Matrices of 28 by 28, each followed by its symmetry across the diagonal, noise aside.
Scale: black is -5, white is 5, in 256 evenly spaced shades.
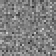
antisymmetric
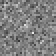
symmetric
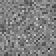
symmetric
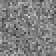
antisymmetric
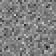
symmetric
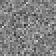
symmetric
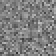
antisymmetric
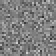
antisymmetric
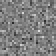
antisymmetric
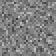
antisymmetric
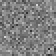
symmetric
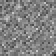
symmetric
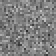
antisymmetric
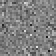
antisymmetric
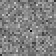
symmetric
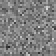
antisymmetric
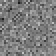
symmetric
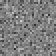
symmetric
